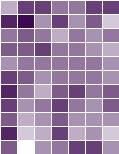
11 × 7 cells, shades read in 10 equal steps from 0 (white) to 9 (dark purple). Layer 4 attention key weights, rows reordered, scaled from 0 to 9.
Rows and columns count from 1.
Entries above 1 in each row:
7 7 7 7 7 7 7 7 7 7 6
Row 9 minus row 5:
2 -2 -1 1 -1 -1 0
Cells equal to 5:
21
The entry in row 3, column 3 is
5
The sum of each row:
41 40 33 36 33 36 40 38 31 29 33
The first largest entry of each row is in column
2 2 2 3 2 1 1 1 1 1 5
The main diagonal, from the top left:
3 9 5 5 5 5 6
